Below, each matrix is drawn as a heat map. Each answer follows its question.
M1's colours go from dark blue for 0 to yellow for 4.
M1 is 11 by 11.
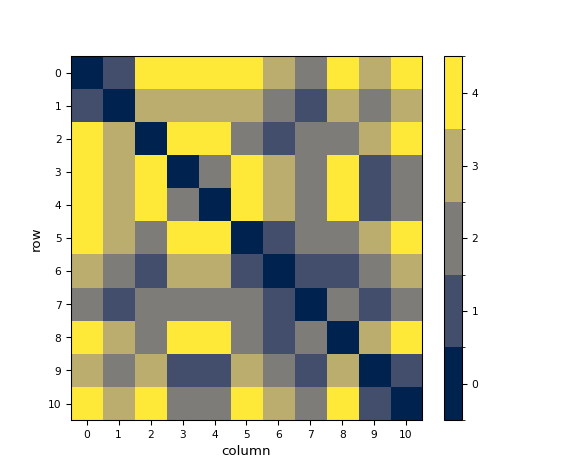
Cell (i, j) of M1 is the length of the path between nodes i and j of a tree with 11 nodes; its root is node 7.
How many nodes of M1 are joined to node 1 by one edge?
2
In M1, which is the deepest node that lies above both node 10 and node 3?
9
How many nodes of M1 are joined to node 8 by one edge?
1
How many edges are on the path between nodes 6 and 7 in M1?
1
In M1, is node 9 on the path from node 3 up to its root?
yes
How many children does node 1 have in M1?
1
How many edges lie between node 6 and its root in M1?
1
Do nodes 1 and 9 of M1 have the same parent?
yes
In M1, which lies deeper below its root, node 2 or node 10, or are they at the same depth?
the same depth
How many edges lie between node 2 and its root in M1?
2
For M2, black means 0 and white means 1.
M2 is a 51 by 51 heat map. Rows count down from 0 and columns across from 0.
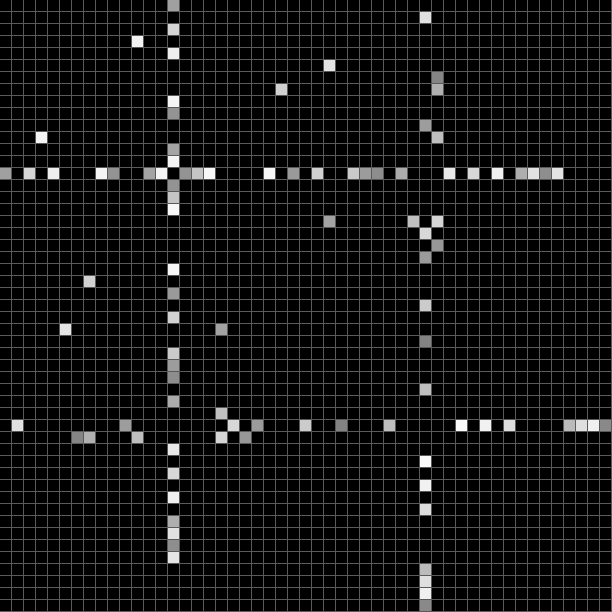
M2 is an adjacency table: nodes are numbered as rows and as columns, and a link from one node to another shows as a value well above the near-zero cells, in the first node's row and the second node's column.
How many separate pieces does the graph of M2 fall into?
3
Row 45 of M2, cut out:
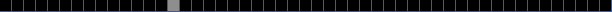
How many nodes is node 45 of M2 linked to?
1
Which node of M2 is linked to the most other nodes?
node 14
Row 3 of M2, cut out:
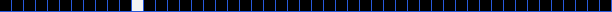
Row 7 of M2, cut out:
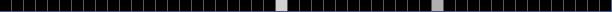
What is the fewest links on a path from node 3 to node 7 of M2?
3
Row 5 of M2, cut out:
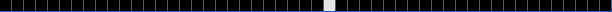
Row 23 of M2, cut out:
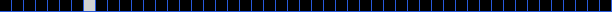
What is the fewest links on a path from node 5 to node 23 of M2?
5
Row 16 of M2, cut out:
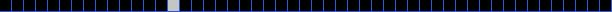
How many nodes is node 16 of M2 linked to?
1
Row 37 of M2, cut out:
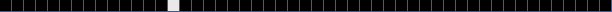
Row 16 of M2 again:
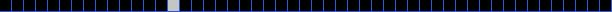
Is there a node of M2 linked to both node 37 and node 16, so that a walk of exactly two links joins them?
yes
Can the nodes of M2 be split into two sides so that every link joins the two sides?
yes
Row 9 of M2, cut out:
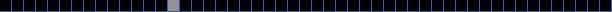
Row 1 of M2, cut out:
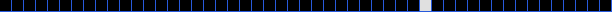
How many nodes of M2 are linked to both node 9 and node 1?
0
